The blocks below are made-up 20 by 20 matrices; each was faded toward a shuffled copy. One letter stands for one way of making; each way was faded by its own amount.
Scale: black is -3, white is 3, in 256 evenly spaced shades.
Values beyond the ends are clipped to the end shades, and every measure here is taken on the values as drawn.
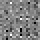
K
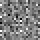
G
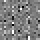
K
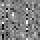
K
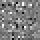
K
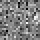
G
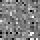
K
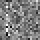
G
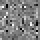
K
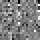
K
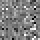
K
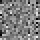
G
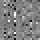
K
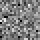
G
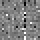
K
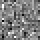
G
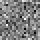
G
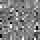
K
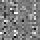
K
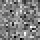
G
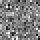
G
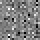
K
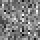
G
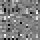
K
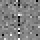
K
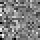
G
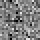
G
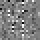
K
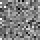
G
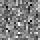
G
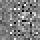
K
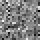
G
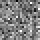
G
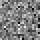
G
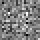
G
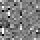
K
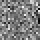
G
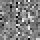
G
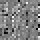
K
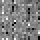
K
